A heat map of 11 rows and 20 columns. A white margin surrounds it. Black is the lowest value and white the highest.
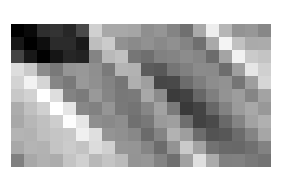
Grain: diagonal, down to the right. Ninth with the lowest average: top left. Odd patch: lower, in the top left.
